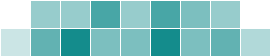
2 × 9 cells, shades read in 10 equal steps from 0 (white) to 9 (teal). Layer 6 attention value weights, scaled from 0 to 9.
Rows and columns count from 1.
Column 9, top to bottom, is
0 3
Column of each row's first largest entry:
4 3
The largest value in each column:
2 6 9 7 5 9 5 6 3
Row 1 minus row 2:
-2 -2 -5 2 -1 -2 0 -2 -3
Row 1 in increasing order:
0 0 4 4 4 4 5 7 7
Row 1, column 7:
5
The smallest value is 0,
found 2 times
